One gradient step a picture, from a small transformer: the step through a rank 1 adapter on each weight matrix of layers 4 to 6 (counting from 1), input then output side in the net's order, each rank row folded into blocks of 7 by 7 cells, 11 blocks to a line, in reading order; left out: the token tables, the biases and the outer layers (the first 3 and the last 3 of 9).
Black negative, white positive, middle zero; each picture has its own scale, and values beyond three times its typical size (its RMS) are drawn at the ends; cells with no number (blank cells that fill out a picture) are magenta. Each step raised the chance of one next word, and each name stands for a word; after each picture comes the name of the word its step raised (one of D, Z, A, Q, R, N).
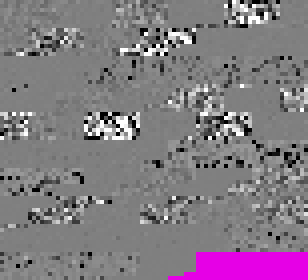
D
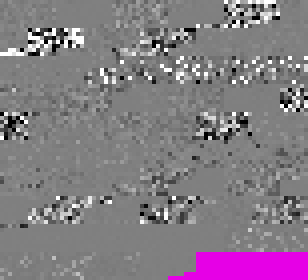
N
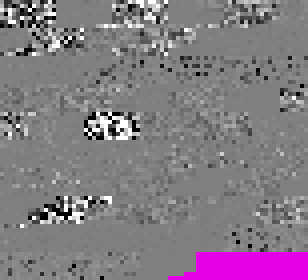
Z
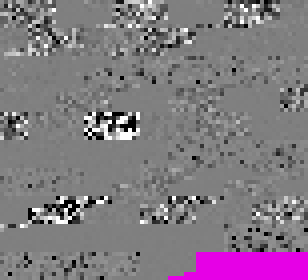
D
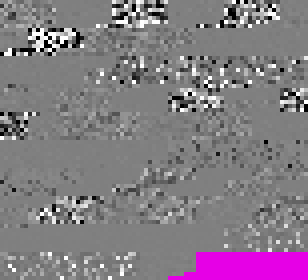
N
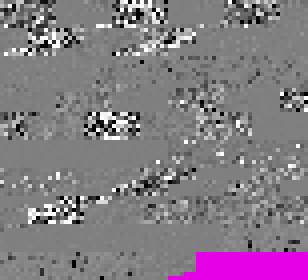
Z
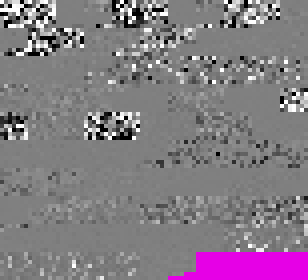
N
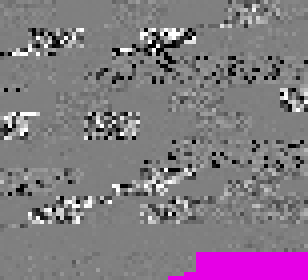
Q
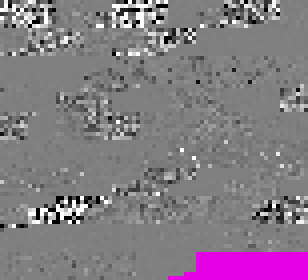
Z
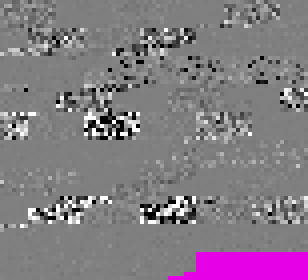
Q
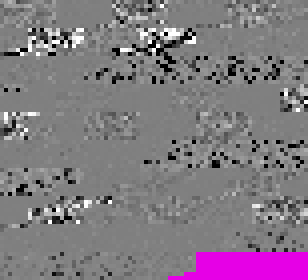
Q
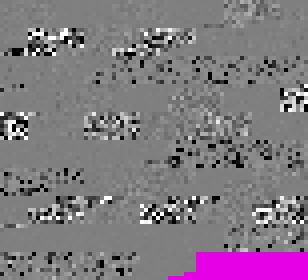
D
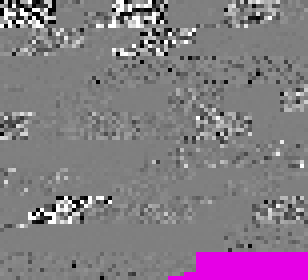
Z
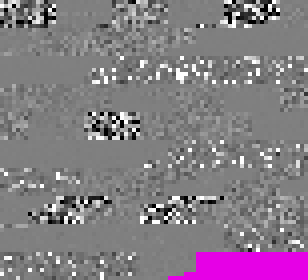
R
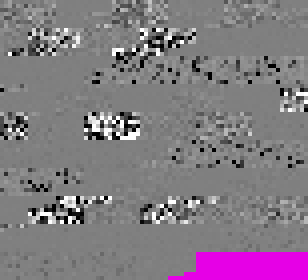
Q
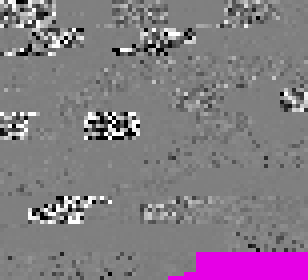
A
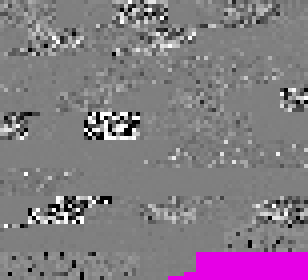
Z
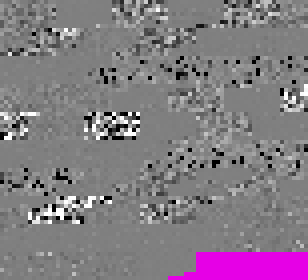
Q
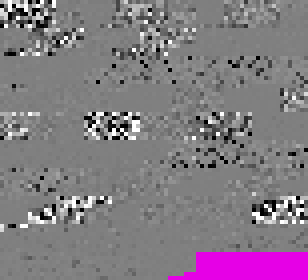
Q
